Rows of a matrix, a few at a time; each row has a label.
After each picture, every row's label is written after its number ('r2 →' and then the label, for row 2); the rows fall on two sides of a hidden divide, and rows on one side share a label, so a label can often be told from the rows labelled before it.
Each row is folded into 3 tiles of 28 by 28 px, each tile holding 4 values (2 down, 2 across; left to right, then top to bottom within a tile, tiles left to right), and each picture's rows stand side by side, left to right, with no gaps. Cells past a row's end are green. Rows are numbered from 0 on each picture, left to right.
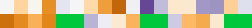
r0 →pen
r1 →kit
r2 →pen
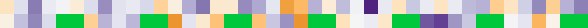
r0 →pen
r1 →pen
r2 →pen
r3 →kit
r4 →pen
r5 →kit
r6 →pen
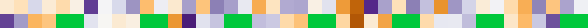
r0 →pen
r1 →pen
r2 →kit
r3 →pen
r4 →pen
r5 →pen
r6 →pen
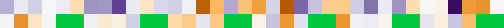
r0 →pen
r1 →pen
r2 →kit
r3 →kit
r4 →pen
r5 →pen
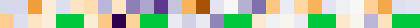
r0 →kit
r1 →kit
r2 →kit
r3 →pen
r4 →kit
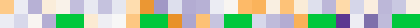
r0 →pen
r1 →pen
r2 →pen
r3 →kit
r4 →kit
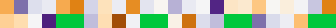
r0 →pen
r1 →pen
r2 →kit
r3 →kit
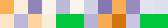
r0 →pen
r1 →kit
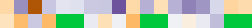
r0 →kit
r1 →pen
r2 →pen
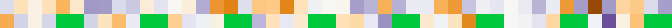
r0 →pen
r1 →pen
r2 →pen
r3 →kit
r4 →pen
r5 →kit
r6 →pen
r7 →kit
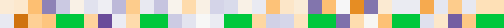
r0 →kit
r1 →pen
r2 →kit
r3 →kit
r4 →pen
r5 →kit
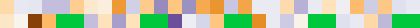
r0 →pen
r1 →kit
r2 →kit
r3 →kit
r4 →pen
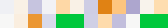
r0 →pen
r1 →kit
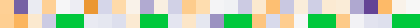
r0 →pen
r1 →kit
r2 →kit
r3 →pen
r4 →pen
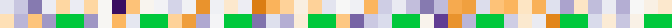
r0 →pen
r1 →pen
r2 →kit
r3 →kit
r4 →kit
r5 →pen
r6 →kit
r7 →pen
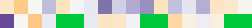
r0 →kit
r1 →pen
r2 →pen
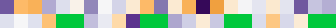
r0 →kit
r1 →pen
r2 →pen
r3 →kit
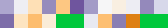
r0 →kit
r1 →kit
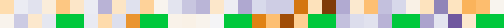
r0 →pen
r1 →kit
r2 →pen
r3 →pen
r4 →kit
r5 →kit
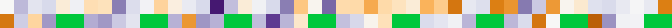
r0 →pen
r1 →pen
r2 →kit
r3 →pen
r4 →kit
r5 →kit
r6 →pen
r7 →pen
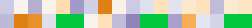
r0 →pen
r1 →kit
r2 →kit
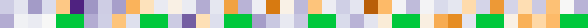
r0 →pen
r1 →pen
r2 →pen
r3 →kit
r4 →kit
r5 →pen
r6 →pen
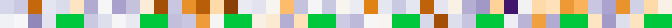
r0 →kit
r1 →pen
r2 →kit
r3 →kit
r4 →kit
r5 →kit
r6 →pen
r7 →kit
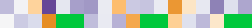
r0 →kit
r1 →kit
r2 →kit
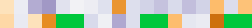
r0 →pen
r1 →kit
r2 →pen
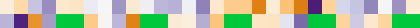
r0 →pen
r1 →pen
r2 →pen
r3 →kit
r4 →pen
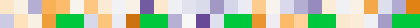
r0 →pen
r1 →kit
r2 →kit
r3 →pen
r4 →kit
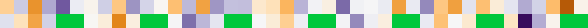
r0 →kit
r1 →kit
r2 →kit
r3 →kit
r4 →pen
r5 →kit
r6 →pen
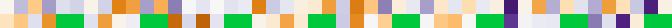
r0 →kit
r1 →kit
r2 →pen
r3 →pen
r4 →kit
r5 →pen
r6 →kit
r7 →kit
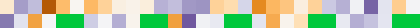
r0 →pen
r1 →kit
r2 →pen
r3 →kit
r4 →pen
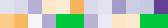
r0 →pen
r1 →pen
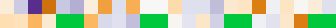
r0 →pen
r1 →pen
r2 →pen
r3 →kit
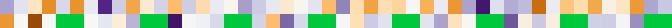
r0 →pen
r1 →pen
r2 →kit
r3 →kit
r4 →kit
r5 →kit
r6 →kit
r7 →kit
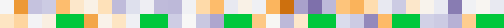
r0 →pen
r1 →pen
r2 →kit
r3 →kit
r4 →kit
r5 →pen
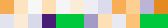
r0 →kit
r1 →kit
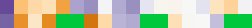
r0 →kit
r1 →pen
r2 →pen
